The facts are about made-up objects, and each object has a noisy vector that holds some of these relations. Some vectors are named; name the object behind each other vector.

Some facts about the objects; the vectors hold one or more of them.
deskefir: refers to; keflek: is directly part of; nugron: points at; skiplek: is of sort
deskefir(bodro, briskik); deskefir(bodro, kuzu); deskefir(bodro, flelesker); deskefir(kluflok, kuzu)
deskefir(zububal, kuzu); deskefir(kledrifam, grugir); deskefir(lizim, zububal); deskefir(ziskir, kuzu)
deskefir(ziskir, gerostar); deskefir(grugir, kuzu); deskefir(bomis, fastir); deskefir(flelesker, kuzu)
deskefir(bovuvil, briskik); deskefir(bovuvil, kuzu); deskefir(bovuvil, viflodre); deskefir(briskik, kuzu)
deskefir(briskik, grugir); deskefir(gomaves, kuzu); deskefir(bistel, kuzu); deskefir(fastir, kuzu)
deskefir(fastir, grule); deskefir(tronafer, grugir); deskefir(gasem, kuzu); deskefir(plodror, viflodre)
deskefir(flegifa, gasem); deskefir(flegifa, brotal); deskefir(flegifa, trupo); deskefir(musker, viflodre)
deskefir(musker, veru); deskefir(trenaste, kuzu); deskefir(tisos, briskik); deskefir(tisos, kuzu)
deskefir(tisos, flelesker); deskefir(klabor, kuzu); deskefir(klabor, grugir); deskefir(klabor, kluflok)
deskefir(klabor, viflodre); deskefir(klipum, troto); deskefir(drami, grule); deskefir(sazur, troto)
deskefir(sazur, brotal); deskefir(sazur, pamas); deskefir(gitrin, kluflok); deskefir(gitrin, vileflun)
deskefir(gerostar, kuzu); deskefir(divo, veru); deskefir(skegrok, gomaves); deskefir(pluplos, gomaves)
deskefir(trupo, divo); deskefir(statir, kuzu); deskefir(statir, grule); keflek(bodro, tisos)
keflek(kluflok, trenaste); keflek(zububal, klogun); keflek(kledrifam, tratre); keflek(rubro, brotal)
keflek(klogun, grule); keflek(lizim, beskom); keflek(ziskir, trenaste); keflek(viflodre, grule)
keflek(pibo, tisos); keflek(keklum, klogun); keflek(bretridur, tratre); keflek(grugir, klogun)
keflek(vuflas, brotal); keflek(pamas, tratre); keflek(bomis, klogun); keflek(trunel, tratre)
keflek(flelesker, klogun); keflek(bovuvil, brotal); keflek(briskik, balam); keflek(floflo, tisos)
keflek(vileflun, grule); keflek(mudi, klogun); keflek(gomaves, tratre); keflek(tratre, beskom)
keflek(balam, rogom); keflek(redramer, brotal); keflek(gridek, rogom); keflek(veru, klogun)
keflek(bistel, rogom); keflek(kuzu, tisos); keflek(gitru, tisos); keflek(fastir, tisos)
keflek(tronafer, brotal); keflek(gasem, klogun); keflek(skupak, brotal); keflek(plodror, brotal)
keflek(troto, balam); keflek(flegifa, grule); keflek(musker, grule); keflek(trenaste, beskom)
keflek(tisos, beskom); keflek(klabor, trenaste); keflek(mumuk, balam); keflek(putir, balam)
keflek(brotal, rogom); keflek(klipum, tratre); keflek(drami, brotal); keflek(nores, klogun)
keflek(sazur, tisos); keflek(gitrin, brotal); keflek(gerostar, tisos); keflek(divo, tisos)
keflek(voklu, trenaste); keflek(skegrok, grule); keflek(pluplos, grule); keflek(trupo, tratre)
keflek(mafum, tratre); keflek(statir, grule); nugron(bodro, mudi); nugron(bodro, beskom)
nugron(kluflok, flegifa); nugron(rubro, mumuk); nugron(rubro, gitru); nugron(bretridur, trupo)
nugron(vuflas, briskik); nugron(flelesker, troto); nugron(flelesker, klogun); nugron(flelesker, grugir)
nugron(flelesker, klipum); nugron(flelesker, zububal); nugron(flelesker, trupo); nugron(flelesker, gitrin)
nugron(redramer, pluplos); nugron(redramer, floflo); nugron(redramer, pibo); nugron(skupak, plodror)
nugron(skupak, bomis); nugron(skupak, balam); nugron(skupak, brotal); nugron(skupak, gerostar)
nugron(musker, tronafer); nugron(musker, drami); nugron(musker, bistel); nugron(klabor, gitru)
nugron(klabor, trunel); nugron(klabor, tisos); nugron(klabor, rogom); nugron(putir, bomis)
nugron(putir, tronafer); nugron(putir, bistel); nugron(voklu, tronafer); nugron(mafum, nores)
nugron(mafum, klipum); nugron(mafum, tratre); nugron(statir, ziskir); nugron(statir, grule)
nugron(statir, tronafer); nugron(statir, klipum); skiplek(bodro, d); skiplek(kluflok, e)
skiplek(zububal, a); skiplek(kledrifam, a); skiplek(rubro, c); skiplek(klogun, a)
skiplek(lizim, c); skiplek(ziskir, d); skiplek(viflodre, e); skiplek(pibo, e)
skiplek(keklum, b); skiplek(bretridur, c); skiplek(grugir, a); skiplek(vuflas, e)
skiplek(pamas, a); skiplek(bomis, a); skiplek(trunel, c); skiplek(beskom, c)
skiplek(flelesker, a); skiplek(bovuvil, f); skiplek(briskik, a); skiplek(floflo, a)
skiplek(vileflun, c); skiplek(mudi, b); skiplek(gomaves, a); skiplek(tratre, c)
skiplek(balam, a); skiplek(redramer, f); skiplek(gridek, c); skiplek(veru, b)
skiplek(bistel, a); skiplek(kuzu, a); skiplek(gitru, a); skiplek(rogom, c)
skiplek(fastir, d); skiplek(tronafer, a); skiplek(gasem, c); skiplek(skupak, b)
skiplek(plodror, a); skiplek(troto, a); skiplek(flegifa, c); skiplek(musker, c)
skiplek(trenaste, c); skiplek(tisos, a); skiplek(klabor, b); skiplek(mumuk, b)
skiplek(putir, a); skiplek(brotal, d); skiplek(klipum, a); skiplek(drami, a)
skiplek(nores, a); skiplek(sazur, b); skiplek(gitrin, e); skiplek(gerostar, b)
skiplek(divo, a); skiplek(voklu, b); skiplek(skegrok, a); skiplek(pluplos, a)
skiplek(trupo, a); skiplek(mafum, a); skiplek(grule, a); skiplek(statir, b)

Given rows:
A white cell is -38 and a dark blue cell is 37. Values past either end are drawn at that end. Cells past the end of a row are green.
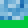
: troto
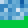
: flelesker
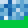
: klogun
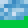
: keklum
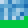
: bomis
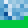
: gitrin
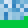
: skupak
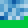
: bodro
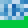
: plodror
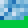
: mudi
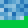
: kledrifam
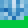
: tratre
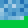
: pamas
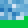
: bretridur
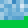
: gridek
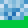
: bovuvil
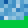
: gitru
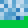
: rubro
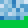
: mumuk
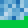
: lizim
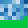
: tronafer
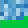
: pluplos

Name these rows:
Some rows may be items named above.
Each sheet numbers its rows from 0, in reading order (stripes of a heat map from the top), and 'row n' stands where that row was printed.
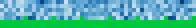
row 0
rubro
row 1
bodro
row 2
voklu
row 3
kuzu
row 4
beskom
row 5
musker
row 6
bodro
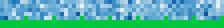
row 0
fastir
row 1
bretridur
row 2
viflodre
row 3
bistel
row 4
kluflok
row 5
gridek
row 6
floflo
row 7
rogom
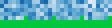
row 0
mafum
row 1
pibo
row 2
bistel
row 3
skupak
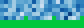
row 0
ziskir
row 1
klipum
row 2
trupo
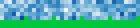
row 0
redramer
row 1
flelesker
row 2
kluflok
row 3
sazur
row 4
grule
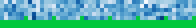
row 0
balam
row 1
vuflas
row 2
gomaves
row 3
mumuk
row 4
nores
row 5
brotal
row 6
gasem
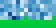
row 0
trenaste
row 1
bretridur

